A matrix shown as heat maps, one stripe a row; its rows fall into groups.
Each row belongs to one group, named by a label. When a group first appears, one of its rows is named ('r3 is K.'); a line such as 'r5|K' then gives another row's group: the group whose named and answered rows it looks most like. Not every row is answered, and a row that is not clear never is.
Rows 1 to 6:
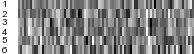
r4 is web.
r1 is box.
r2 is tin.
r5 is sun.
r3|web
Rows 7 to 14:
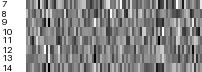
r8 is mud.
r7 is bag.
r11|web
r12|sun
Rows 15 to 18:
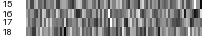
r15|web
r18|web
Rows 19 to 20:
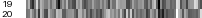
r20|bag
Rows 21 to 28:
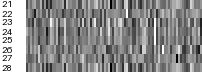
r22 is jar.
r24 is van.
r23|van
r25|van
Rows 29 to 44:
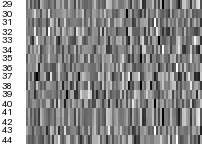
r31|van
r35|jar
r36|bag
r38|jar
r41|box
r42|box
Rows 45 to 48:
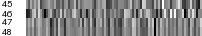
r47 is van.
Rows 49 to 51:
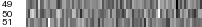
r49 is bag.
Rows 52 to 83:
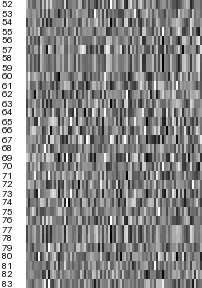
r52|mud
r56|box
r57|bag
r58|box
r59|box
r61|tin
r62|jar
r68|sun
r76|mud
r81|van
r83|sun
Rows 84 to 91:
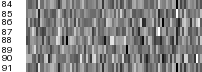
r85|bag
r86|box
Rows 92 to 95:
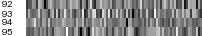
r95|tin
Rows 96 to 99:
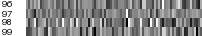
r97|jar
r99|sun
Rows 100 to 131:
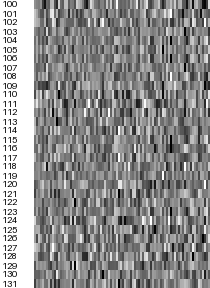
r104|box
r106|box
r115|box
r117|mud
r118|bag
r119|van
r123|box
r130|sun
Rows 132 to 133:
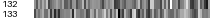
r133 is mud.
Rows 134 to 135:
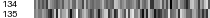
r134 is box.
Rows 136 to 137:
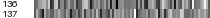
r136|web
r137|jar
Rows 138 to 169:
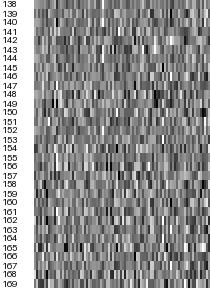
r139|box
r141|mud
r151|web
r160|box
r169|web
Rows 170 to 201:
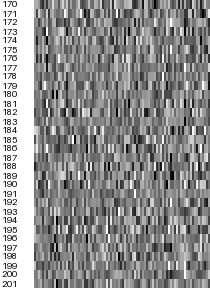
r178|van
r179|web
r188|van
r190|web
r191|jar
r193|mud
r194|jar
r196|van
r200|bag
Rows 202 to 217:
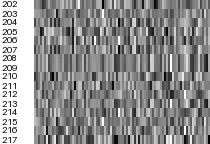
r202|sun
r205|web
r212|bag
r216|bag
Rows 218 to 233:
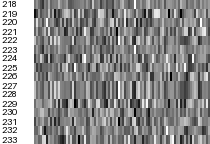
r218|jar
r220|van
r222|mud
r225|tin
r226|box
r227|mud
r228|mud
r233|bag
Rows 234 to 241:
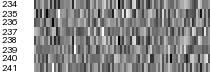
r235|van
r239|tin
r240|box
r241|sun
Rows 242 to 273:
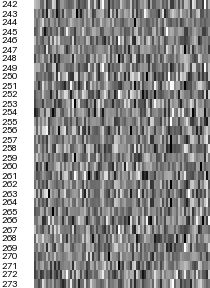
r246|mud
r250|tin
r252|tin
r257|box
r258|bag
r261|tin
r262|box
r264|box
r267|mud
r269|bag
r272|tin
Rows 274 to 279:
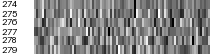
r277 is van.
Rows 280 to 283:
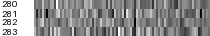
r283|mud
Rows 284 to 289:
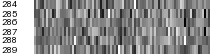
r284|jar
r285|sun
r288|tin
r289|mud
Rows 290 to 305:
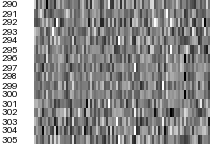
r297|jar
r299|van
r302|bag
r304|jar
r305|mud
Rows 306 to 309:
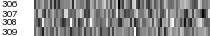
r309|jar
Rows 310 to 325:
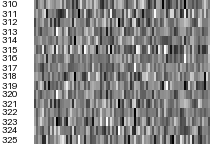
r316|bag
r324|mud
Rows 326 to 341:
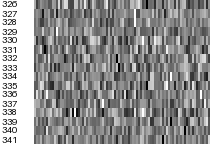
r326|tin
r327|jar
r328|jar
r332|web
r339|box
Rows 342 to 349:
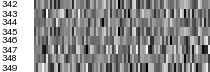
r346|box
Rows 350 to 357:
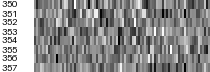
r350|tin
